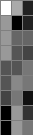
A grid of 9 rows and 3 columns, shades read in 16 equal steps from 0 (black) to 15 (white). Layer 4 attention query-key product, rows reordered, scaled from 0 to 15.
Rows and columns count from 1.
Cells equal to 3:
1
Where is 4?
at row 4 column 3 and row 7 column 1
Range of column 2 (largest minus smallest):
10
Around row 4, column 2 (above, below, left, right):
6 5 9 4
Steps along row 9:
up down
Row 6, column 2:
8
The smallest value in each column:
0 0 1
